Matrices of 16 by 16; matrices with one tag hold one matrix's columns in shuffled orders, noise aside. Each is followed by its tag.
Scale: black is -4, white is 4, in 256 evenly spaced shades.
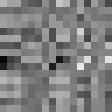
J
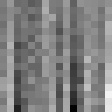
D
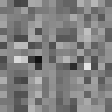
J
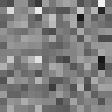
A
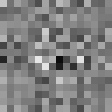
J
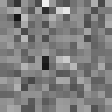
A
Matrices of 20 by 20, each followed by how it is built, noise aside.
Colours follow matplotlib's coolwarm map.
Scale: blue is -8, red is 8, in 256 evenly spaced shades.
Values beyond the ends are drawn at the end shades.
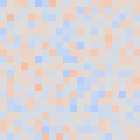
noise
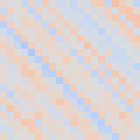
Toeplitz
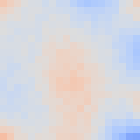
smooth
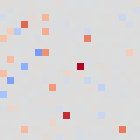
sparse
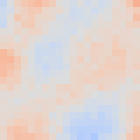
smooth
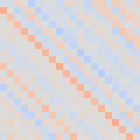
Toeplitz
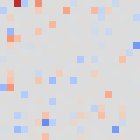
sparse
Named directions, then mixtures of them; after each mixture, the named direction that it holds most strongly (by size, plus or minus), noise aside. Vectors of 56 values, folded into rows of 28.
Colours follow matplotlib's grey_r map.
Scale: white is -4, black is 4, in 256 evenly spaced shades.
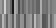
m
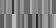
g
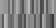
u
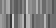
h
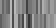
h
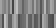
u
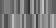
u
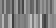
m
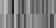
m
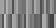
u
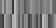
g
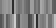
g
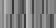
u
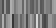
g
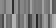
g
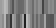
h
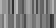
u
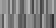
u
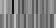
m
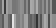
g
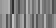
h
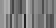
h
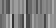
h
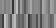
g
